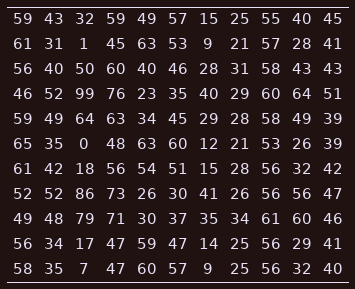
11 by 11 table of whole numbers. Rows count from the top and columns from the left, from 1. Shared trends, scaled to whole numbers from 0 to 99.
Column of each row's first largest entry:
1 5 4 3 3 1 1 3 3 5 5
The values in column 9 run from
53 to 61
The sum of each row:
479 410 495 575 517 422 455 545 550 425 426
